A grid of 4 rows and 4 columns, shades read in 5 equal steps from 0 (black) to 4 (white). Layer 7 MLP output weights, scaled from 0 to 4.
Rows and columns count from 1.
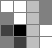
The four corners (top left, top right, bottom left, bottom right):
4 2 2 4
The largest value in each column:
4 4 3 4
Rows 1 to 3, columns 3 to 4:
3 2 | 3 2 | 3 4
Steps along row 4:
down up up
